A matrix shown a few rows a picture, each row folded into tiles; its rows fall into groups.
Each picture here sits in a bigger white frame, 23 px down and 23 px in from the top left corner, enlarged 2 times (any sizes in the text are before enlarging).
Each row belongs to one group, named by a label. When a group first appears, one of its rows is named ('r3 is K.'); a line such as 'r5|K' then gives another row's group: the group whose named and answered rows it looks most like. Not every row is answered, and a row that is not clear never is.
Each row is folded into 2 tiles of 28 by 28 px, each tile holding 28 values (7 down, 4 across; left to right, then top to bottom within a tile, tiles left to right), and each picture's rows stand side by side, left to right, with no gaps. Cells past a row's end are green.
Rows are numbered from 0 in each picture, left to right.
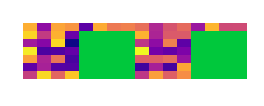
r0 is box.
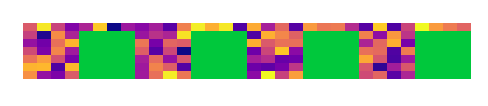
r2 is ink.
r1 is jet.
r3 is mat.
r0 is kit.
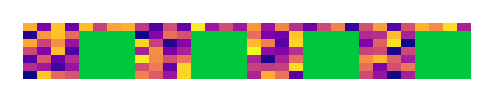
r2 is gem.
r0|ink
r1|ink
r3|mat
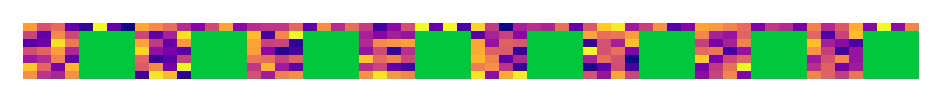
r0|kit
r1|gem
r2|box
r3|jet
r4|jet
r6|gem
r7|box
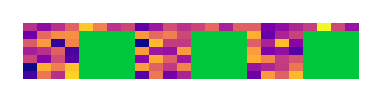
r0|ink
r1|mat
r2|box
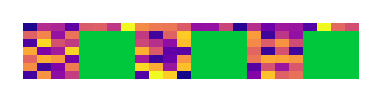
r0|mat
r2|box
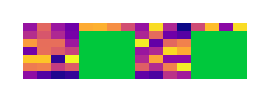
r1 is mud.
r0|mud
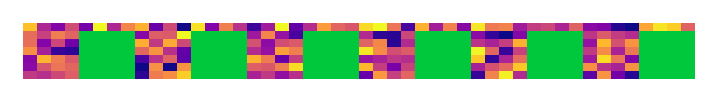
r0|box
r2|mud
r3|gem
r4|gem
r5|mat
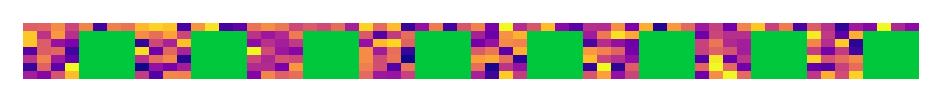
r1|kit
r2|gem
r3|kit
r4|kit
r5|ink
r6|jet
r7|box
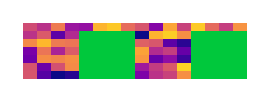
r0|mud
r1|ink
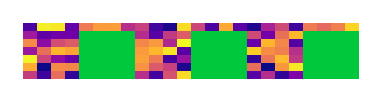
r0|mud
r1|jet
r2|mat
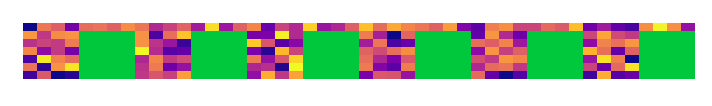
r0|mat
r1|box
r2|ink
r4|mud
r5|mat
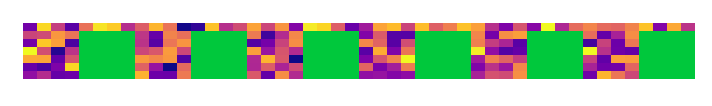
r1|kit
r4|box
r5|gem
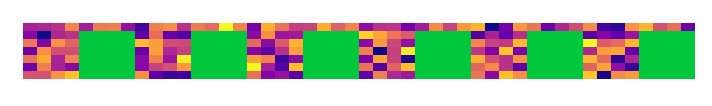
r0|jet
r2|mud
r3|mat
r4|jet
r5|jet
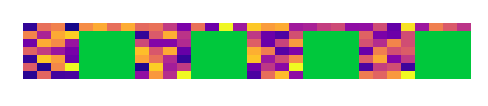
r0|mat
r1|ink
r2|gem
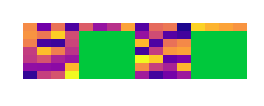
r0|ink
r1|mud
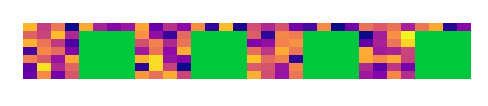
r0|ink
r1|jet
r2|kit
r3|kit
